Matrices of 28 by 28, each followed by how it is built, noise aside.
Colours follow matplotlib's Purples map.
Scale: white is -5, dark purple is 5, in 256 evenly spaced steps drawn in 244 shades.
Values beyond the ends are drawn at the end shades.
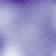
smooth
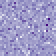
noise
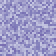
noise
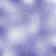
smooth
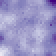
smooth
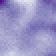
smooth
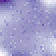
smooth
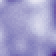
smooth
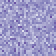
noise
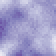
smooth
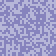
noise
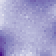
smooth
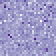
noise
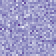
noise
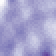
smooth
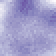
smooth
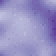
smooth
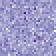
noise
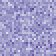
noise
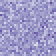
noise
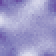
smooth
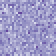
noise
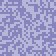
noise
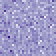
noise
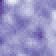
smooth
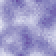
smooth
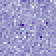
noise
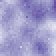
smooth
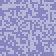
noise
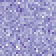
noise
